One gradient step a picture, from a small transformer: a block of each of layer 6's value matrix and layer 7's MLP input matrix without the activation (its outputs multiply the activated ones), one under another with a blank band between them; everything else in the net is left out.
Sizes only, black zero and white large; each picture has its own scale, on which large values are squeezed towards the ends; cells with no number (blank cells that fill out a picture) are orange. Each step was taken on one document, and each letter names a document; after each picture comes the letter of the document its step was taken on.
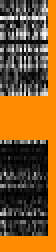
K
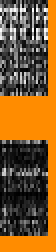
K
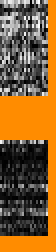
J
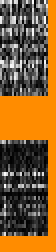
K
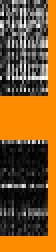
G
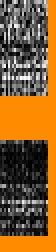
J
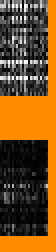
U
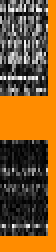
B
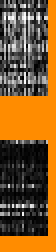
J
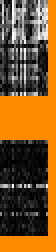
G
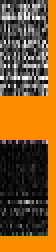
J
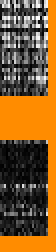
J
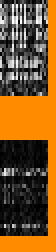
U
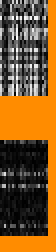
K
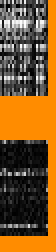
B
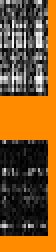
B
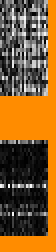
G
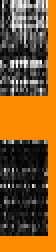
U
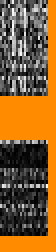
G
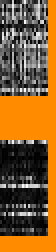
G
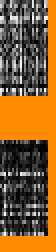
K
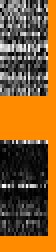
G
